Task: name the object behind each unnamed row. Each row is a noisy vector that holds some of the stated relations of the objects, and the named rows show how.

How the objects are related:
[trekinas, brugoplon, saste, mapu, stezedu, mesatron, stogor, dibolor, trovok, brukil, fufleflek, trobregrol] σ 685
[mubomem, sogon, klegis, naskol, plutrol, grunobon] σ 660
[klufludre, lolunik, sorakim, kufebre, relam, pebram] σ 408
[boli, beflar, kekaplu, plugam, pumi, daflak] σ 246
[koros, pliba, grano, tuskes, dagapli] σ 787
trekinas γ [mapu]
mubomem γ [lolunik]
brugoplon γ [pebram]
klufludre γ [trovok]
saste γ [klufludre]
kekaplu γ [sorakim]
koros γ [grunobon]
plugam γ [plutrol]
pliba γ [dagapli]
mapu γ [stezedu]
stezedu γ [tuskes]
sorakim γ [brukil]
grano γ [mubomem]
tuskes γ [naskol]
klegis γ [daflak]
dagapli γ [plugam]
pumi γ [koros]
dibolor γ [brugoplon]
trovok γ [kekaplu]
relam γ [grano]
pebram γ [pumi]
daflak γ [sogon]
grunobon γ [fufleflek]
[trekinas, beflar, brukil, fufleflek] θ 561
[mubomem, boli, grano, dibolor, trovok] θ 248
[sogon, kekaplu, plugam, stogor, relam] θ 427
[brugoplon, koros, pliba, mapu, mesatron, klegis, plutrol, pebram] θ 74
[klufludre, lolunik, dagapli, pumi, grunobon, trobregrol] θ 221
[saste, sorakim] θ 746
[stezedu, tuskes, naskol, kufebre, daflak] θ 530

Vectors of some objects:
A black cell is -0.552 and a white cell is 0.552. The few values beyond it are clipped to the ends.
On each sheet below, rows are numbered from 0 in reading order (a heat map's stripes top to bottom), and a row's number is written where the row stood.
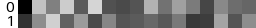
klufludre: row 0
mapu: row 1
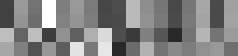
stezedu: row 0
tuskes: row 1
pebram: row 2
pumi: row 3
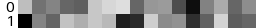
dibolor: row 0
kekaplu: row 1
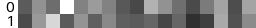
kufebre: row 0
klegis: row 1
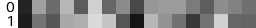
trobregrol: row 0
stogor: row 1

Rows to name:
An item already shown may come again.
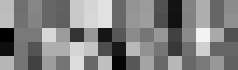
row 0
dibolor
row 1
dibolor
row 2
brukil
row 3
plugam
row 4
grunobon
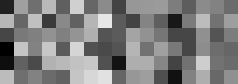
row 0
trobregrol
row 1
brugoplon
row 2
boli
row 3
klufludre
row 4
sogon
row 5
dibolor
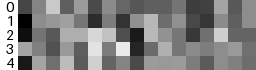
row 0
mesatron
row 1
sorakim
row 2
plugam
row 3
pumi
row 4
dagapli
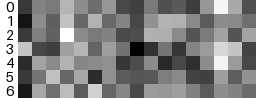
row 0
beflar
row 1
lolunik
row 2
naskol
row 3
fufleflek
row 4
trekinas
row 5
plutrol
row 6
dagapli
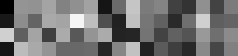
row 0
trovok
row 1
relam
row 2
koros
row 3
saste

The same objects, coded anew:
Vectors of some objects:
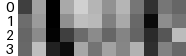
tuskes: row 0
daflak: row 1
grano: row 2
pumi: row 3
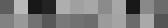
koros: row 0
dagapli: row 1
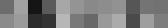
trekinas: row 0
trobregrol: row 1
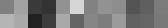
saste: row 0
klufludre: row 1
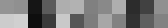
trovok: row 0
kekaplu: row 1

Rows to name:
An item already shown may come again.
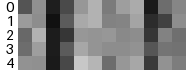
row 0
dibolor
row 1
trovok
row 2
brugoplon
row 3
trekinas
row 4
brukil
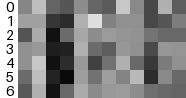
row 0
plugam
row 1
sorakim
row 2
mapu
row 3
lolunik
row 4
relam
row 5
pumi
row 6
mapu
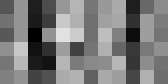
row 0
dibolor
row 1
fufleflek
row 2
naskol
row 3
relam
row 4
grunobon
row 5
plutrol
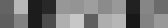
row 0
pebram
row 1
boli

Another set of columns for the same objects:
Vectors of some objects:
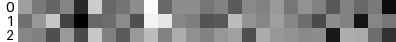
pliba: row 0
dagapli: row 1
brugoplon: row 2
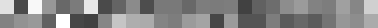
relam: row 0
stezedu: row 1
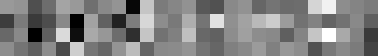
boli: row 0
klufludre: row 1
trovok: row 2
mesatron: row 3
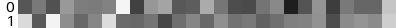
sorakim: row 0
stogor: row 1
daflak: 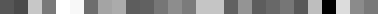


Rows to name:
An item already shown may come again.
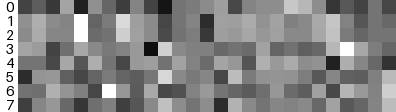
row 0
koros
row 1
trekinas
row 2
trekinas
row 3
dibolor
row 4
pebram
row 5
trobregrol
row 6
kekaplu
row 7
lolunik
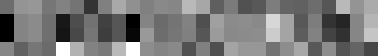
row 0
naskol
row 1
grunobon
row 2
grunobon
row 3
mapu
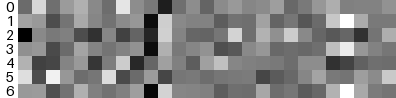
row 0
brukil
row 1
dibolor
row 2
pumi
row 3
boli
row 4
saste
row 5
relam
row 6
dibolor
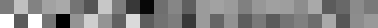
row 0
fufleflek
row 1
plugam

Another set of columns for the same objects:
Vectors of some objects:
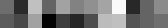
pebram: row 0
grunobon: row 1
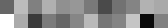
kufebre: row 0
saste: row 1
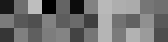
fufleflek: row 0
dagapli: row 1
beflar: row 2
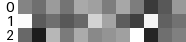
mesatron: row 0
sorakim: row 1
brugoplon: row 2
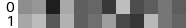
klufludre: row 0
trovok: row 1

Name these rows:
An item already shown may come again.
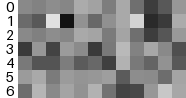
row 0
mapu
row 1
koros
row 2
mapu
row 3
trekinas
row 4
trobregrol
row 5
relam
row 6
naskol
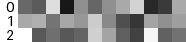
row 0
koros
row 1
kekaplu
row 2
sorakim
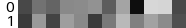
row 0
brukil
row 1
trekinas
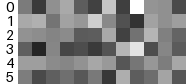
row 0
dibolor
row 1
kekaplu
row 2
boli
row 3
pumi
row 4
plugam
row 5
lolunik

